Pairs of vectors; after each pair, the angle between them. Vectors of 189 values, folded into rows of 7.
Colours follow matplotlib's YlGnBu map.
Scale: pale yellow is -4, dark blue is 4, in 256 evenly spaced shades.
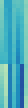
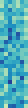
partly aligned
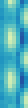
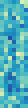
partly opposed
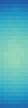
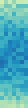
nearly opposite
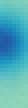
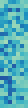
orthogonal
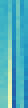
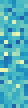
orthogonal
